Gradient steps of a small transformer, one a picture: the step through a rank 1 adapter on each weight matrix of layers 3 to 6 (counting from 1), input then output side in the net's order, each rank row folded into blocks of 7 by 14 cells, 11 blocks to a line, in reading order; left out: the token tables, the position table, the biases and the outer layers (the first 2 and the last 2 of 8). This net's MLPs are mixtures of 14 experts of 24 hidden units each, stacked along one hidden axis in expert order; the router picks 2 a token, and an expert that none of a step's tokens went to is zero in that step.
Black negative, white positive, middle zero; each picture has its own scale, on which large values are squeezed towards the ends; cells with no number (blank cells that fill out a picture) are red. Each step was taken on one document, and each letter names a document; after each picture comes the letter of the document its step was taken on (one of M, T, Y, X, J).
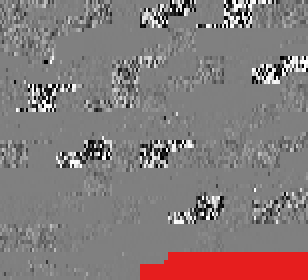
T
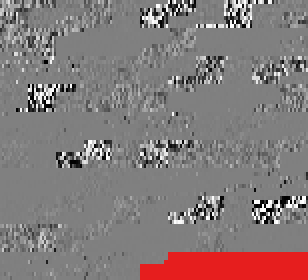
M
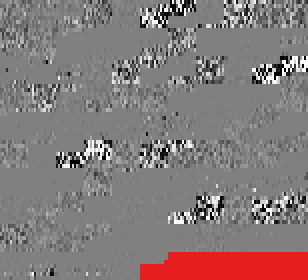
T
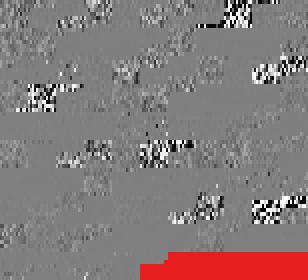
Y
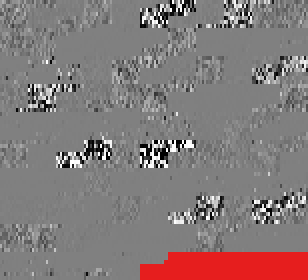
T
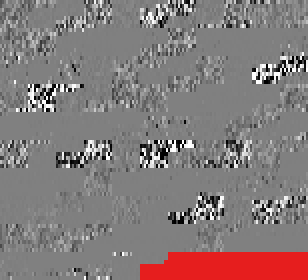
Y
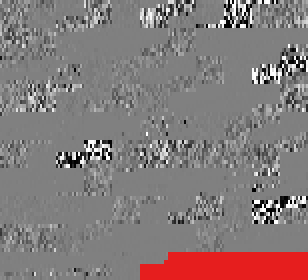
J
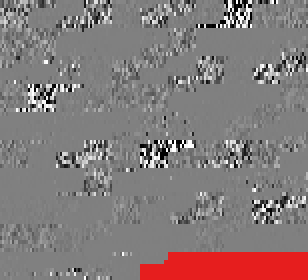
Y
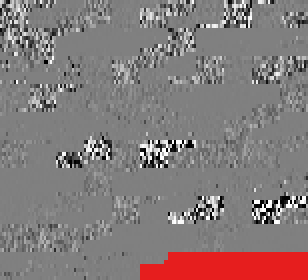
M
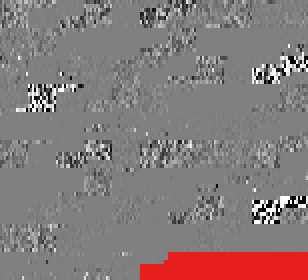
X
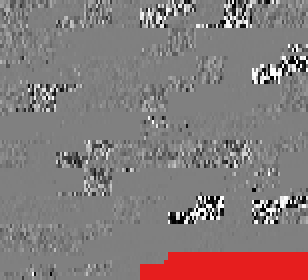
J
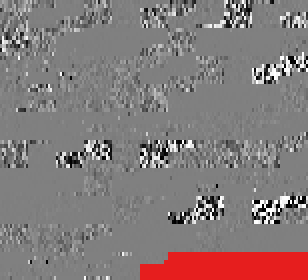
X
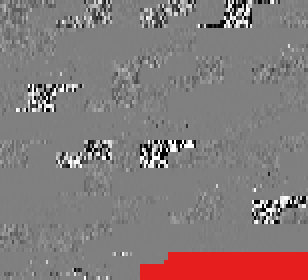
Y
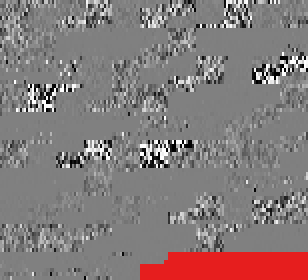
Y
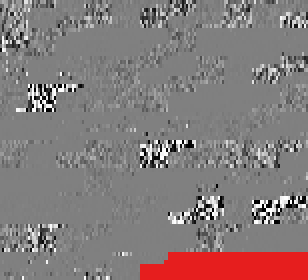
X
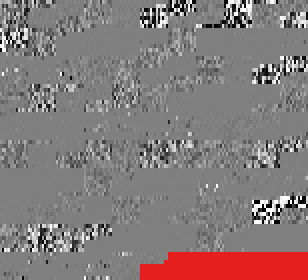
X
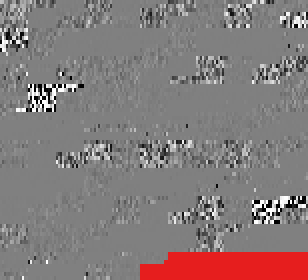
X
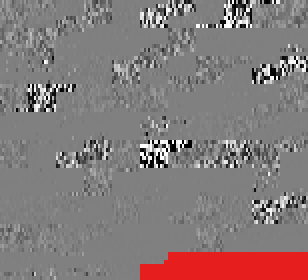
J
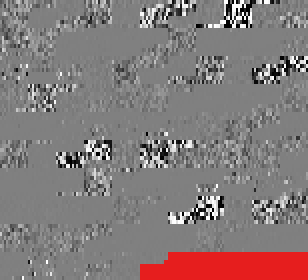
X
